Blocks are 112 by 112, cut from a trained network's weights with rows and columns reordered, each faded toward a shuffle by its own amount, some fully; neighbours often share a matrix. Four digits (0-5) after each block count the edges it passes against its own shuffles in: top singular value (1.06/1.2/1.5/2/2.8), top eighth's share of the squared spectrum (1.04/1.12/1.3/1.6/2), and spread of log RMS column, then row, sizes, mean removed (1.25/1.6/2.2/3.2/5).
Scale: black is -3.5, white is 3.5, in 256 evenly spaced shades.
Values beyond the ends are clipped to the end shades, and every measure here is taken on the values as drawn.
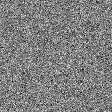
1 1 0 0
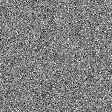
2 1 0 0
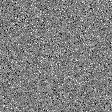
0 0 0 0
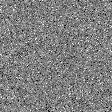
0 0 0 0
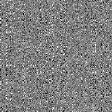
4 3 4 2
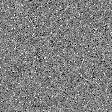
1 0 1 0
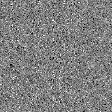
2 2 2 0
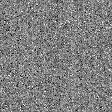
1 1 0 1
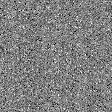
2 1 0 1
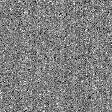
2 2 0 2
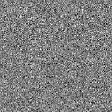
3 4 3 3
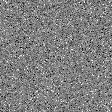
0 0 0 0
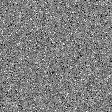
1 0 0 0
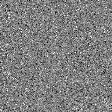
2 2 1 0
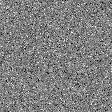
0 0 0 0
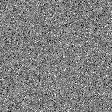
1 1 0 0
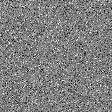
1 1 0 1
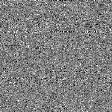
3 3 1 3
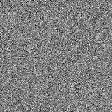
3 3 1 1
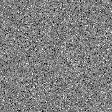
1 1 1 0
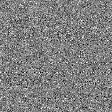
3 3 1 3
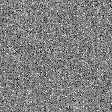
1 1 0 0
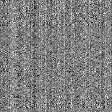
4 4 1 3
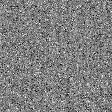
1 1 0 0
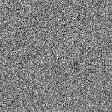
3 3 2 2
